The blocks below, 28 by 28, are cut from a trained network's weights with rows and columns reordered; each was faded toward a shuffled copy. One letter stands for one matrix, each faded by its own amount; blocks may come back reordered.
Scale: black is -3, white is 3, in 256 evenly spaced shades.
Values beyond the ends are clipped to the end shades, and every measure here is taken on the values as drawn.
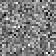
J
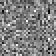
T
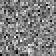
J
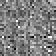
T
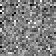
J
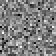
J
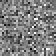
J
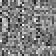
T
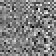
T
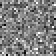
J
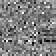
J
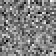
J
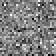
J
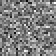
J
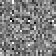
T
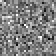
J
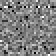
J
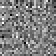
T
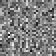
T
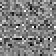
J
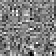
T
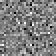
T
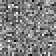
J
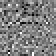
J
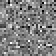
J
